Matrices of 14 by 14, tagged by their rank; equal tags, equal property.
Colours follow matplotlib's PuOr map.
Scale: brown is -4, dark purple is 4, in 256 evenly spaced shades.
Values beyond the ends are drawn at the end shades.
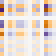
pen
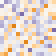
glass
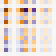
pen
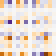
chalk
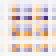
pen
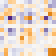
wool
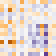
wool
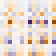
chalk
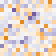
glass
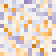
glass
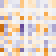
chalk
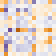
wool
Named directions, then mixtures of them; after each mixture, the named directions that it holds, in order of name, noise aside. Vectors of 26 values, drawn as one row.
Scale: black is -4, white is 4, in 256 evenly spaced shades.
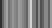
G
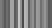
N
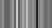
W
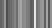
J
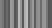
N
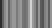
G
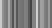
G, W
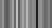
W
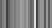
J, W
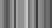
N, W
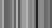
W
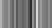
G, W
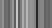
W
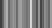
G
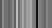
G, W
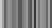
G, J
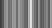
G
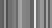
J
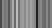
G, W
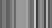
J, W
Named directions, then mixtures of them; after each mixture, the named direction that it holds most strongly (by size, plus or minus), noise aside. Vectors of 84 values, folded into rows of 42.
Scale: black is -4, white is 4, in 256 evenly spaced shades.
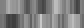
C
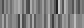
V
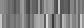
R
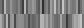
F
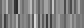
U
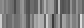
R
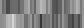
C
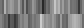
C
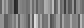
U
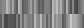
C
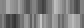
C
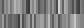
V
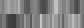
C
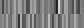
V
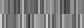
R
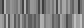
F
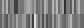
U
